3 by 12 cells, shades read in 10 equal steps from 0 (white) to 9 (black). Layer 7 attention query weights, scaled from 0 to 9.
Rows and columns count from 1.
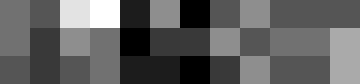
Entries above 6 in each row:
2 4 5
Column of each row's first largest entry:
7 5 7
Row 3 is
6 7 6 5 8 8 9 7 4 6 6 3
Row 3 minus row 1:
1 1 5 5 0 4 0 1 0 0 0 -3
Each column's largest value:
6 7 6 5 9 8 9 7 6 6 6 6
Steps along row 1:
up down down up down up down down up same same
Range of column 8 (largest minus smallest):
3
